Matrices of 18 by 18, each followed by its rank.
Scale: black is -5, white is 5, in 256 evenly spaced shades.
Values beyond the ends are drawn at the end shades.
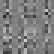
three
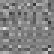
three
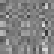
three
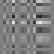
one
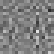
three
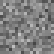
full rank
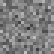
full rank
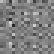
three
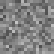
full rank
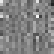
three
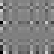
one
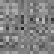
three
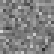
full rank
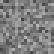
full rank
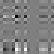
one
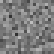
full rank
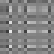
one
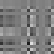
one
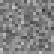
full rank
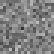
full rank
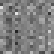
three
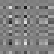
one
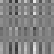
one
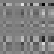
one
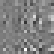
three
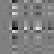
one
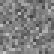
full rank
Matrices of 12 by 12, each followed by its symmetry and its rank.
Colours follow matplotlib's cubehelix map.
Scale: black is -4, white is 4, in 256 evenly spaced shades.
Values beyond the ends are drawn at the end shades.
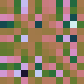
antisymmetric, rank two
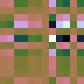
neither, rank one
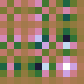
symmetric, rank one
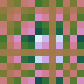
symmetric, rank one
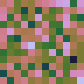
neither, full rank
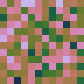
neither, full rank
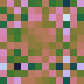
antisymmetric, rank two
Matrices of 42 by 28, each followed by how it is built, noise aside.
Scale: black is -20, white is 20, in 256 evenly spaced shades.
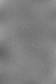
smooth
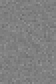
noise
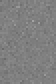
noise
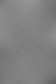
smooth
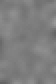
smooth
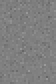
noise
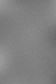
smooth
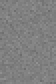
noise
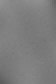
smooth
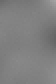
smooth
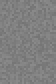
noise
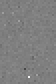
noise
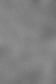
smooth
